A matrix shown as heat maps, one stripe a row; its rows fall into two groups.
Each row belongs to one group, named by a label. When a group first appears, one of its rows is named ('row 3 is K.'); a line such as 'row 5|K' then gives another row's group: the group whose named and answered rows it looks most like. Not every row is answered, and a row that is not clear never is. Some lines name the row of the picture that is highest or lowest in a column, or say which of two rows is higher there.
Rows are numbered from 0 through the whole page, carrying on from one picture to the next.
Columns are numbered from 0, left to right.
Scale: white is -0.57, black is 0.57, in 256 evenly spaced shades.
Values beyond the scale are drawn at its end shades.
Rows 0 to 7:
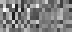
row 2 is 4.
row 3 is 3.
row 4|3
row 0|4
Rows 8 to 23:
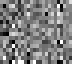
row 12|3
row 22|4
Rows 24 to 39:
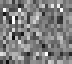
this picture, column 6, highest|25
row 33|3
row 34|4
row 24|3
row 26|4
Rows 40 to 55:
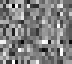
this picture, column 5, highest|55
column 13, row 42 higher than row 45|Yes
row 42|4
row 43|4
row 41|3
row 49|4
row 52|4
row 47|3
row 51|3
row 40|4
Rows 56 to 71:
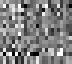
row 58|4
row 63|4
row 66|3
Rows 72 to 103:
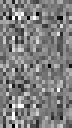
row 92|4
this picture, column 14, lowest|94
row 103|3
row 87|3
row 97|4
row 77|4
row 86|4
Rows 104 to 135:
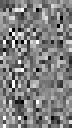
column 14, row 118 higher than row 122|No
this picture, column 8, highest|133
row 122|3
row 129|3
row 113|3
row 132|3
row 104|4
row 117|4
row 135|4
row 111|3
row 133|4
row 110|4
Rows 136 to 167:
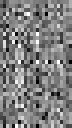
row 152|4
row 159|4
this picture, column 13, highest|159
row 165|4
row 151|4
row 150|3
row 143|3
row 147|4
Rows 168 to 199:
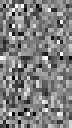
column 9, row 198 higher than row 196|Yes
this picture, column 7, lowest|169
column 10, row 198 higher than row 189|No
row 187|3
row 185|3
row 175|4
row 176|3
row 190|4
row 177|4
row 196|3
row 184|4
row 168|3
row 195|4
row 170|4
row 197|4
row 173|4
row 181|4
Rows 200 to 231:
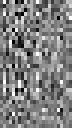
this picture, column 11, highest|210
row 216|3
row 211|3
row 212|4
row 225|3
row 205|3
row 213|4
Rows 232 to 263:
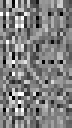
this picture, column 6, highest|258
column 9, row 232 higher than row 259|No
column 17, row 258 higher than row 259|Yes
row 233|3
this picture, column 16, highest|235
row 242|4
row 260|3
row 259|3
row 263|3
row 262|3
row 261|3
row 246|3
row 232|3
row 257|4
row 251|4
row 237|3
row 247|4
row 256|3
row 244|3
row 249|4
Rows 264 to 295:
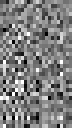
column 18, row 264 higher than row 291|No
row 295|4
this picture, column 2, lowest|288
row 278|3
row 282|4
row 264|4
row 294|3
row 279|4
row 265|4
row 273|4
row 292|3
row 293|3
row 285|4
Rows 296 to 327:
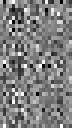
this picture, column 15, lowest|296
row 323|4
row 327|4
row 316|4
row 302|3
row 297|3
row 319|3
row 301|3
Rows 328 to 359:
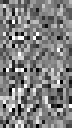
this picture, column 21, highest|356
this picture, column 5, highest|336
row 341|4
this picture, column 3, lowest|355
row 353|4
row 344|3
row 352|4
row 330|3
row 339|3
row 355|3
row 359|3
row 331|3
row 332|4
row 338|3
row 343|3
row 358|4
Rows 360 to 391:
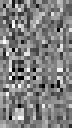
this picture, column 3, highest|389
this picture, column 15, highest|371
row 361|3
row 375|3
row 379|3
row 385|3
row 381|4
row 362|4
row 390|4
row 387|3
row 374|4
